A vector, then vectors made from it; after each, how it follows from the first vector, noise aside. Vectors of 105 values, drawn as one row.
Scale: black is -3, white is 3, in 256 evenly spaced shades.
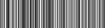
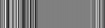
partly zeroed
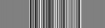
partly zeroed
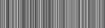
shrunk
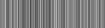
shrunk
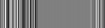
partly zeroed
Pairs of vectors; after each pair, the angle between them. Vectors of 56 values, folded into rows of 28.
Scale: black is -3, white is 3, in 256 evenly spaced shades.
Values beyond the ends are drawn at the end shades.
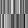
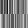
orthogonal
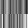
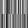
partly opposed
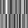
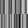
partly aligned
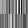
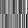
orthogonal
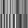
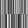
orthogonal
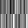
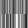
orthogonal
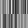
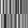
partly aligned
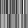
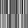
nearly parallel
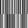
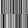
nearly opposite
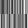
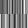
nearly parallel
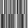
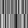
nearly opposite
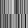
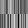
partly aligned
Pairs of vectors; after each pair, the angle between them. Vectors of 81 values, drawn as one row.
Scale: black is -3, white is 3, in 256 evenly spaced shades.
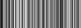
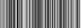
orthogonal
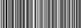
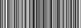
nearly opposite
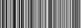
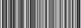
partly aligned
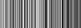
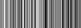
nearly parallel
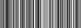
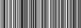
orthogonal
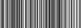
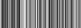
partly aligned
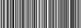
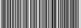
partly aligned
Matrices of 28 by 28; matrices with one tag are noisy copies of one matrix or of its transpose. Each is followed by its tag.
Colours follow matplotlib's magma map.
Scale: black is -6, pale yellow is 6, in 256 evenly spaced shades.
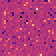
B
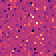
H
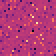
H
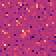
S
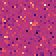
S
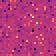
H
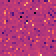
B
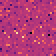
H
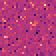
S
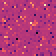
S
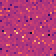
H
